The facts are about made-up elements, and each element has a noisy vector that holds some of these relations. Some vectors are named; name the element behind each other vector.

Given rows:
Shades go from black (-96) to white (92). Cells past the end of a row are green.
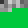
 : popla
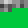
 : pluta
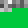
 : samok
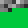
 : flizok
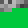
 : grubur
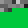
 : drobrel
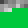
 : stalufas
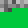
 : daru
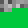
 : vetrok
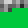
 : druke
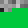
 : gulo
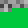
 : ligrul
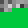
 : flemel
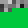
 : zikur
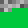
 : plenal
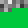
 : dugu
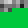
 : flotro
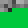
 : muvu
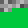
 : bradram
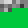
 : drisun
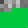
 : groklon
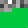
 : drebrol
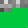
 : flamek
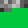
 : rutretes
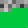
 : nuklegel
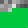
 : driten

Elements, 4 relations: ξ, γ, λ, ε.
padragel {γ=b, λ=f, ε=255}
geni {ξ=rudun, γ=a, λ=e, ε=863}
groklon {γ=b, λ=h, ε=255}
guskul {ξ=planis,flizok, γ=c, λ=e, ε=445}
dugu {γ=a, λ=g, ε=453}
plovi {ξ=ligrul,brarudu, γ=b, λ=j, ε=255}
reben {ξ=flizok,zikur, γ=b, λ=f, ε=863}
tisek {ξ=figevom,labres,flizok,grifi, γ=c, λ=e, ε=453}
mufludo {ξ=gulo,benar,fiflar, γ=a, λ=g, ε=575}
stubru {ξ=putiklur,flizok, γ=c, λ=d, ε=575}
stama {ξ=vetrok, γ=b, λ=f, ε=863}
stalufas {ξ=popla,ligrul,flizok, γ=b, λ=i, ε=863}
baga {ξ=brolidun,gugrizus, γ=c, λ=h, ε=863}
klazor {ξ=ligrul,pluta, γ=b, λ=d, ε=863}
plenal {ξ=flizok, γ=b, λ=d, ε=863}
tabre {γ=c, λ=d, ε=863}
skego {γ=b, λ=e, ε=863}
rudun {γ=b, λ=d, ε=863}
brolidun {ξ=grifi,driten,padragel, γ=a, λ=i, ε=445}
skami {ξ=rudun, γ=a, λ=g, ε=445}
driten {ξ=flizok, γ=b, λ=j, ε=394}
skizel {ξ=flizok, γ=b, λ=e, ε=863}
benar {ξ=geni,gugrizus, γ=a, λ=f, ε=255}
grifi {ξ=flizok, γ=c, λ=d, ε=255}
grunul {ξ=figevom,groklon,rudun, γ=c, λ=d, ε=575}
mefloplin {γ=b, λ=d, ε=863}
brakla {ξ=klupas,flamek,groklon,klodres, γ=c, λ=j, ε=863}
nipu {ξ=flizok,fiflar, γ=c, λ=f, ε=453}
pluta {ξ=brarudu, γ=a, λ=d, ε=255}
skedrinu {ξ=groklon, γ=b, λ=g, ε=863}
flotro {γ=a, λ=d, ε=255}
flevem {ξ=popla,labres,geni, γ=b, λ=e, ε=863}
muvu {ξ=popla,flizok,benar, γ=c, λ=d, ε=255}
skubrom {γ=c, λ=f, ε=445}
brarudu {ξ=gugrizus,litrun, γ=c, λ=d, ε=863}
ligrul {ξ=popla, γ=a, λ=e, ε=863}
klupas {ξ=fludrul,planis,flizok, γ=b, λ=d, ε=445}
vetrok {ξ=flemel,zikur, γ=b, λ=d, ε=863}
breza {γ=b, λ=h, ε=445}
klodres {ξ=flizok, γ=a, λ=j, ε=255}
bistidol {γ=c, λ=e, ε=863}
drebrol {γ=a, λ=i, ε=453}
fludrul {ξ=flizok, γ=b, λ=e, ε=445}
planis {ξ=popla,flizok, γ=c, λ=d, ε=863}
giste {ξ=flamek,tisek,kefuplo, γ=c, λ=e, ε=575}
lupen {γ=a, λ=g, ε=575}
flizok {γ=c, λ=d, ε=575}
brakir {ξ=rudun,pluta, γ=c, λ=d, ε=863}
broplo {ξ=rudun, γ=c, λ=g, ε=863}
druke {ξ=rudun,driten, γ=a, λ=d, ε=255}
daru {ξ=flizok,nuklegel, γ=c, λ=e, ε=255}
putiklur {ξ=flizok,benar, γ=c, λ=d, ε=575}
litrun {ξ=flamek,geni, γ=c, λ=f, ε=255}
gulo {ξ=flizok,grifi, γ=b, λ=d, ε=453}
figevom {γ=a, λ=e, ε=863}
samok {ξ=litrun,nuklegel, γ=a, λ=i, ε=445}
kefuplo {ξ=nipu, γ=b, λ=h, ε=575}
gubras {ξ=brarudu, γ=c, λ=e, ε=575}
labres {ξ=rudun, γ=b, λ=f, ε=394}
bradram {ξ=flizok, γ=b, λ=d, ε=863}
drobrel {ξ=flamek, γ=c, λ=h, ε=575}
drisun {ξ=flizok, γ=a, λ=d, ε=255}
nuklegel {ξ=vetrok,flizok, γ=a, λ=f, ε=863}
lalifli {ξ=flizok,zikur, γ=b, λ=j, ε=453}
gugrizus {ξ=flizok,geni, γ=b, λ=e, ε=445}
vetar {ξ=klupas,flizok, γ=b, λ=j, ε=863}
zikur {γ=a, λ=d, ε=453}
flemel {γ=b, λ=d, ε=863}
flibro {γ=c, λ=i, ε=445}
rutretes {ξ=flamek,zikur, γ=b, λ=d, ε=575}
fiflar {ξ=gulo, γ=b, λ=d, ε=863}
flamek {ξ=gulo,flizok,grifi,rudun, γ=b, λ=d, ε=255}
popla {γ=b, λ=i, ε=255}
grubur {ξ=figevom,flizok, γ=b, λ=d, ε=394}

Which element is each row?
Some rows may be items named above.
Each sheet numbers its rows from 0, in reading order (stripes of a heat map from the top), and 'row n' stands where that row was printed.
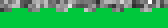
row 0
rutretes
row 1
groklon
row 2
driten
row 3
baga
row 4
lupen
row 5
drebrol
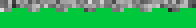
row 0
flibro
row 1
skedrinu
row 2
plovi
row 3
flamek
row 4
plovi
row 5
skego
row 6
rutretes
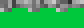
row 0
skubrom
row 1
guskul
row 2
brakla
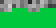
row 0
breza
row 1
labres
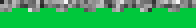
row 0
labres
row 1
flibro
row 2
klodres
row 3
kefuplo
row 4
skami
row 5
broplo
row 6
benar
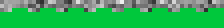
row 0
fludrul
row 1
brarudu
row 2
planis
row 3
lalifli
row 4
benar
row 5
planis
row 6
klupas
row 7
grifi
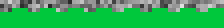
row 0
lupen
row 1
rudun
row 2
brakla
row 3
litrun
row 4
stama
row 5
mufludo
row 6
driten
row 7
skizel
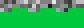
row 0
bistidol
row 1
geni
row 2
brakir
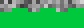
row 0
grubur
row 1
klazor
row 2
guskul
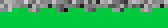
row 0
gugrizus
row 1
figevom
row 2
grunul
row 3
tisek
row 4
tabre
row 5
figevom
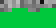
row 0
padragel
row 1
nipu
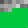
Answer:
flevem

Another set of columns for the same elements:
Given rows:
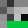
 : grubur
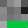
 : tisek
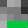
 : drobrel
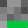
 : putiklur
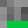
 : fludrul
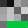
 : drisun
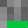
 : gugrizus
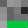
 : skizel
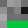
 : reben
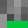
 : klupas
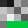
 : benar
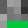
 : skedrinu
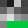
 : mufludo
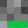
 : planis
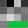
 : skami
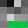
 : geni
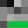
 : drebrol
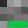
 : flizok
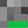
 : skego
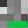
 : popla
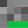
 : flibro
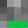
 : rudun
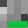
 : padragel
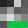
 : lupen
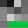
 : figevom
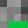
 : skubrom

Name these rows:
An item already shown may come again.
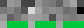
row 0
grunul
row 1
litrun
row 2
nipu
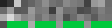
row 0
lupen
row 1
guskul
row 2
stalufas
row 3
rudun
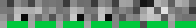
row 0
labres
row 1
muvu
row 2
labres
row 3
labres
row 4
tabre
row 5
flotro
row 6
kefuplo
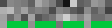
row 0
muvu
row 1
rutretes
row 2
nuklegel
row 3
flevem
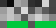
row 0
drisun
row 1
dugu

